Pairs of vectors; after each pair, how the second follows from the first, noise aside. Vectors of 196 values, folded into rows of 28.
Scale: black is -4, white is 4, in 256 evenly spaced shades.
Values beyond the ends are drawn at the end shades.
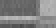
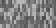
shuffled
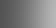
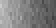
reversed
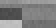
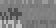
partly zeroed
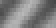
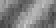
reversed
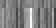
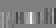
partly zeroed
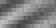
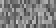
shuffled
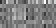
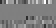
partly zeroed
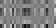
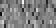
shuffled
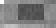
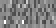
shuffled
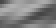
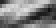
scaled up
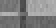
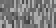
shuffled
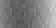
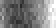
scaled up
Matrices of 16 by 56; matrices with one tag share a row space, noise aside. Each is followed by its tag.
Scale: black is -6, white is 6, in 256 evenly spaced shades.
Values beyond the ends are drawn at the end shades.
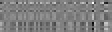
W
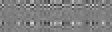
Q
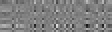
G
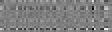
W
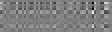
W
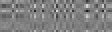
G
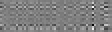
W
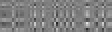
G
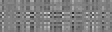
Q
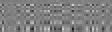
Q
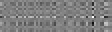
W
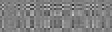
Q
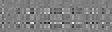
Q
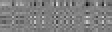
G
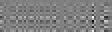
W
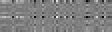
G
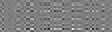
Q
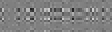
Q
